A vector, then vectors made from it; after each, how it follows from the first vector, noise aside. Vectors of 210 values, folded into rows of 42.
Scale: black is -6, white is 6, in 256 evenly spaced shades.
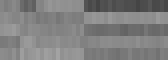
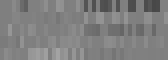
partly zeroed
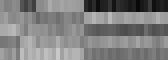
scaled up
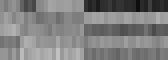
scaled up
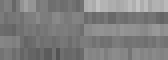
negated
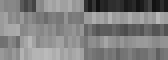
scaled up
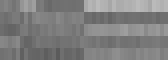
negated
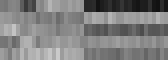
scaled up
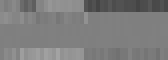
partly zeroed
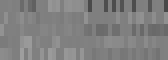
partly zeroed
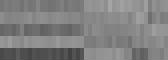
reversed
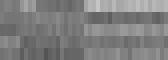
negated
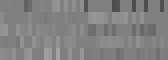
partly zeroed
